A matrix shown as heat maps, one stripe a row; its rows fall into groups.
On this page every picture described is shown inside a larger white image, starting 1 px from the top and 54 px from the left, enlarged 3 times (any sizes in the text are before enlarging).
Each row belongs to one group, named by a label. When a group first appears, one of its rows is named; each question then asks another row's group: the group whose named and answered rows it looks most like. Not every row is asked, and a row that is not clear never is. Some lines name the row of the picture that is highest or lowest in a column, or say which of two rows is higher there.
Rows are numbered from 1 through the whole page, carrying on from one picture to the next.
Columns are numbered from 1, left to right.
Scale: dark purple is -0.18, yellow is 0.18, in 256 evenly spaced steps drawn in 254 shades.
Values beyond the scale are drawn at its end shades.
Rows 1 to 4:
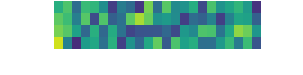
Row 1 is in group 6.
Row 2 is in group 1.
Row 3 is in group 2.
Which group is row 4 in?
6
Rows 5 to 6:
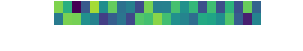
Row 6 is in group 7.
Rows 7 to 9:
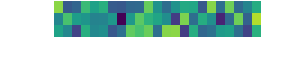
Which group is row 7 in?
6
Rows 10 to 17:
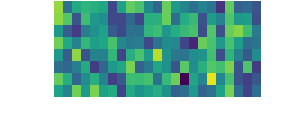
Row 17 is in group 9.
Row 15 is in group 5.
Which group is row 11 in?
6
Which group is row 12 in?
6
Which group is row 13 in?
2
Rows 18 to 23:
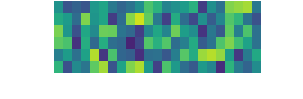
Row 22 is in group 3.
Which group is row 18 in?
6
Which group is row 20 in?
6
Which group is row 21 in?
6
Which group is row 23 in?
1
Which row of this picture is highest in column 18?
22
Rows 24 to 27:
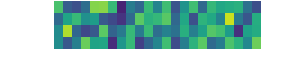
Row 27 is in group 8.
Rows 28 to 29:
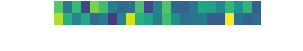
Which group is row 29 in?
1
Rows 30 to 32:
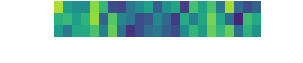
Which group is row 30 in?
9
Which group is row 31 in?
3
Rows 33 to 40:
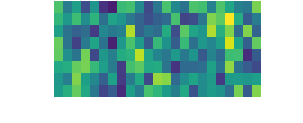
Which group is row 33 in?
8
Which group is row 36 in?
8
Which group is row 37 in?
1
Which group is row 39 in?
7
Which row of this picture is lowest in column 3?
36
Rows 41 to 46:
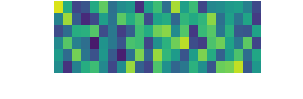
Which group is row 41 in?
6
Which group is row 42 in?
5
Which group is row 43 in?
7
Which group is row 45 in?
7
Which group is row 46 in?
8
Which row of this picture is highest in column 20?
46
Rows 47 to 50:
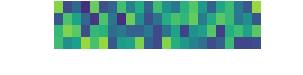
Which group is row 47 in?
8
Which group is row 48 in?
5
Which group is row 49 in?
2
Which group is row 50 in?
1
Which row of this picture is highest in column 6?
50
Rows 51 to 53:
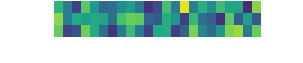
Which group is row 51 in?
8
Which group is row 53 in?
8
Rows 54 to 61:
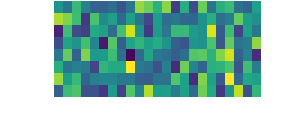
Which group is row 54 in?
7
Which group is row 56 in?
5
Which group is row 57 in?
7
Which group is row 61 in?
7
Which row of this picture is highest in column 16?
58
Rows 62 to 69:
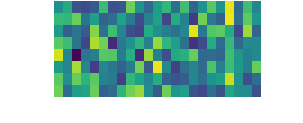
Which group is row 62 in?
5
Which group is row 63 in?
2
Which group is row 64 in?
3
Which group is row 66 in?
6
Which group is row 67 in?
7
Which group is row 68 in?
9
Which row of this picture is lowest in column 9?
64
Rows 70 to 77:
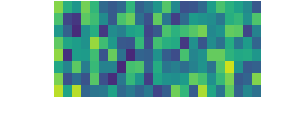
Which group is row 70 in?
9
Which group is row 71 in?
8
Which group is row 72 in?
8
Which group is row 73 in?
9
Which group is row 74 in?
3
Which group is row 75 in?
9
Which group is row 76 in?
8
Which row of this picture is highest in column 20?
75
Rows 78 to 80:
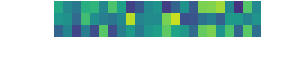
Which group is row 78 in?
3
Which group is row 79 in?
1
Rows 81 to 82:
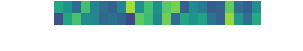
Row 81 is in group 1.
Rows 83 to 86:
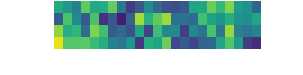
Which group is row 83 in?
3
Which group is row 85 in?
9
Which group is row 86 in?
9
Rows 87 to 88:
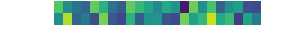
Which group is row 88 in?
5
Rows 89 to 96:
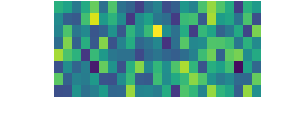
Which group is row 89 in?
3
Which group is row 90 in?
3
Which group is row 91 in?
7
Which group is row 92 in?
5
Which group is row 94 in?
5
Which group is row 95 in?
8
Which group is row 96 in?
5
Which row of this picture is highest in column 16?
95
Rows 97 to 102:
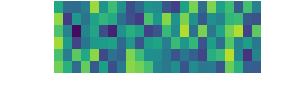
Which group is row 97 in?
3
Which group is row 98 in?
6
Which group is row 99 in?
8
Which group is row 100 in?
6
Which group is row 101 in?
9
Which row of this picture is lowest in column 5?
102
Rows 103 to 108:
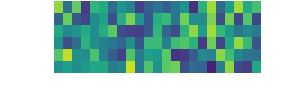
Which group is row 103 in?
2
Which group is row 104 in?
5
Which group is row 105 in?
3
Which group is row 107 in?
9
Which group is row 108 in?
1
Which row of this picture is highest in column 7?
105
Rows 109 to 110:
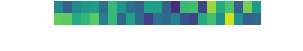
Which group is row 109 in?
3
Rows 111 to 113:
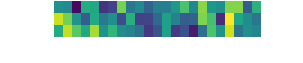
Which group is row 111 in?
8
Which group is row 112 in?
2
